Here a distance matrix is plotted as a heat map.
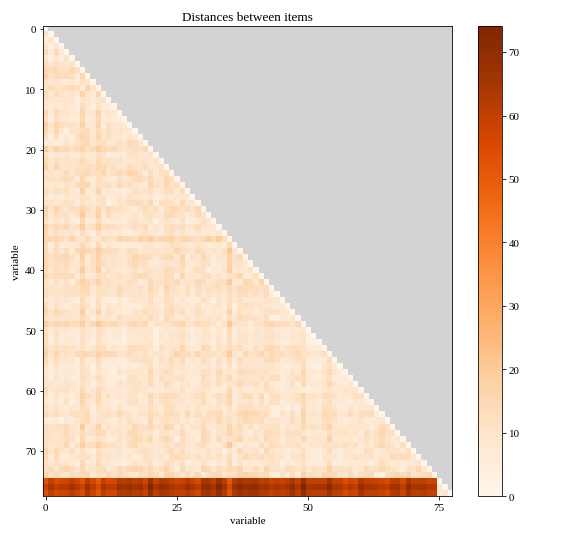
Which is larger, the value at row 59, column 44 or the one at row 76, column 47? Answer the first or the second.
the second
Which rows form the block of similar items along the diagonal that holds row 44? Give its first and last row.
0 to 74
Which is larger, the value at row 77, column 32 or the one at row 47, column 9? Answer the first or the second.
the first
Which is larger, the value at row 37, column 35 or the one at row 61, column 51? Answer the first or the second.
the first
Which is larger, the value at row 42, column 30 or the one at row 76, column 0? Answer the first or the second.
the second
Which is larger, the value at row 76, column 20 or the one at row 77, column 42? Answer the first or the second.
the first
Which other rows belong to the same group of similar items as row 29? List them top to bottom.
0, 1, 2, 3, 4, 5, 6, 7, 8, 9, 10, 11, 12, 13, 14, 15, 16, 17, 18, 19, 20, 21, 22, 23, 24, 25, 26, 27, 28, 30, 31, 32, 33, 34, 35, 36, 37, 38, 39, 40, 41, 42, 43, 44, 45, 46, 47, 48, 49, 50, 51, 52, 53, 54, 55, 56, 57, 58, 59, 60, 61, 62, 63, 64, 65, 66, 67, 68, 69, 70, 71, 72, 73, 74
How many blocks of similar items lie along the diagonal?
2
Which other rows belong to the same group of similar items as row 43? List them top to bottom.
0, 1, 2, 3, 4, 5, 6, 7, 8, 9, 10, 11, 12, 13, 14, 15, 16, 17, 18, 19, 20, 21, 22, 23, 24, 25, 26, 27, 28, 29, 30, 31, 32, 33, 34, 35, 36, 37, 38, 39, 40, 41, 42, 44, 45, 46, 47, 48, 49, 50, 51, 52, 53, 54, 55, 56, 57, 58, 59, 60, 61, 62, 63, 64, 65, 66, 67, 68, 69, 70, 71, 72, 73, 74
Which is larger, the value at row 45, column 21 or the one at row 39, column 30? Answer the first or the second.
the second
